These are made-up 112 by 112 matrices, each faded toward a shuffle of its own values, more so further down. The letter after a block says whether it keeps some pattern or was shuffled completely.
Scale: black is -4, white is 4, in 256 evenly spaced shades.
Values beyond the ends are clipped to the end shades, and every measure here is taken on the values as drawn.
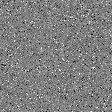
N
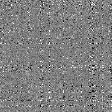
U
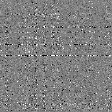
U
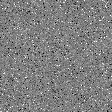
N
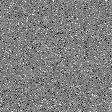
N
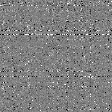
U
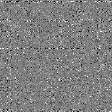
U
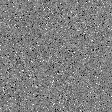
N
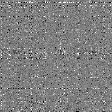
U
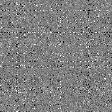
U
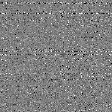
U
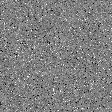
N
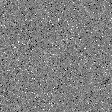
N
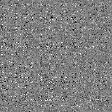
U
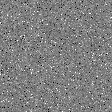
N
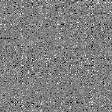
U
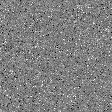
N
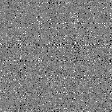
U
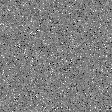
N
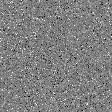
N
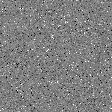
N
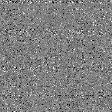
U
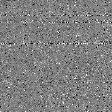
U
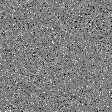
N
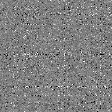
U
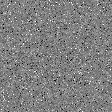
N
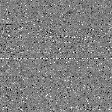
U
